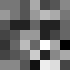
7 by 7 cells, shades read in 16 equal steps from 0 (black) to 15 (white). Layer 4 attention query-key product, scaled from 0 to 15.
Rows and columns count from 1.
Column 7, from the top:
8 7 6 6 0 10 4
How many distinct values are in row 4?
5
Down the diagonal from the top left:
7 7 2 9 15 8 4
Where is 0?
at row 5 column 7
